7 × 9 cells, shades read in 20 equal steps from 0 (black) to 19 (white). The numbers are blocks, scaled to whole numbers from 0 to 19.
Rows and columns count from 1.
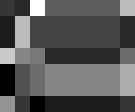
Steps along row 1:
down up down same same same same up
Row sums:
75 49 49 57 77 77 29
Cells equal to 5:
12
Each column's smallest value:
0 3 0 2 2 2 2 2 3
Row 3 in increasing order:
2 3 5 5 5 5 5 5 14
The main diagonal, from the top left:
4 14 5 3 10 10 2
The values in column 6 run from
2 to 10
